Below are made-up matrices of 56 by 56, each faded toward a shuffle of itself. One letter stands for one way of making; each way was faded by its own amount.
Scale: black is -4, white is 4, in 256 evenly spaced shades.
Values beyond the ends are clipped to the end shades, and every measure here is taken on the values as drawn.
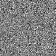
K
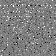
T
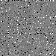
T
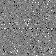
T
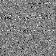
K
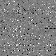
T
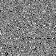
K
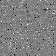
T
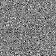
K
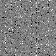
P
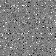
T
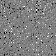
T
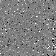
T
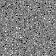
P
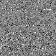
K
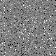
P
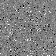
T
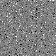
P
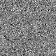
K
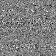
K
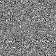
K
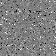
T
